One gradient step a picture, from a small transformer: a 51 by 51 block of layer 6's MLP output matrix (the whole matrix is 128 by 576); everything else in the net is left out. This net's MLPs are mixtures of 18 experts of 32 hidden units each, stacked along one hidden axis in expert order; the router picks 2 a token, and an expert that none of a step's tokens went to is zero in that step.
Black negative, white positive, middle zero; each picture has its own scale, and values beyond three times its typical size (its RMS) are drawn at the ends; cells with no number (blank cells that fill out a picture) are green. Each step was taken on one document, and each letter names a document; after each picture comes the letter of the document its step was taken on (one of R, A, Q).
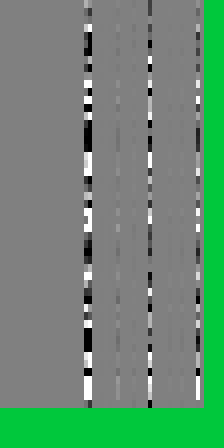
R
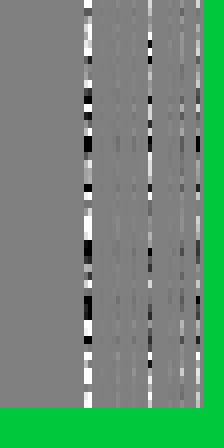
R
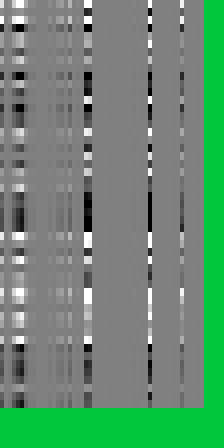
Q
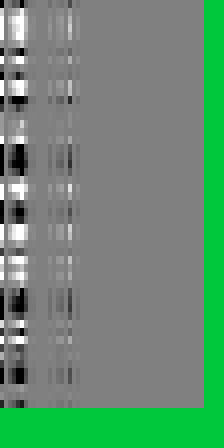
Q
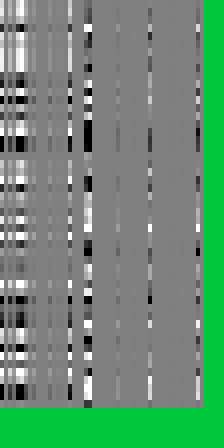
R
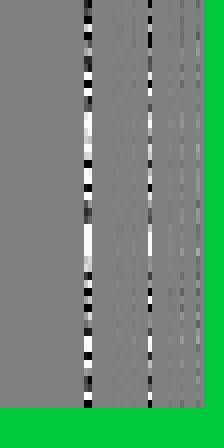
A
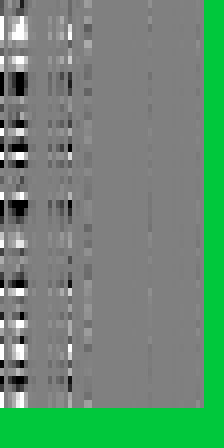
Q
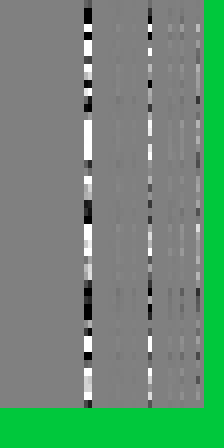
A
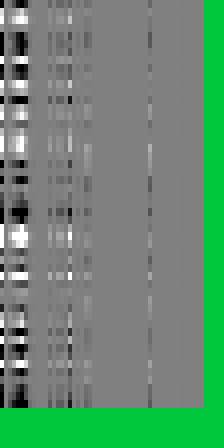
Q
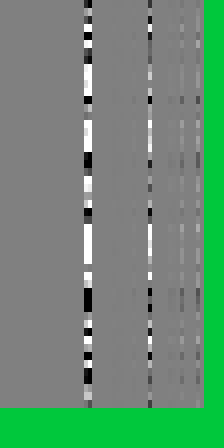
A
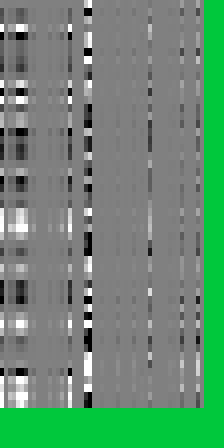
R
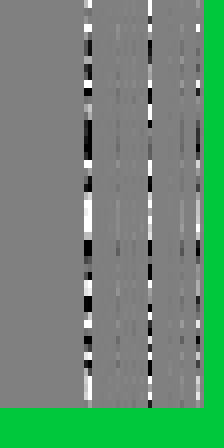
R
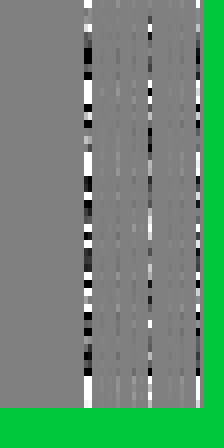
R
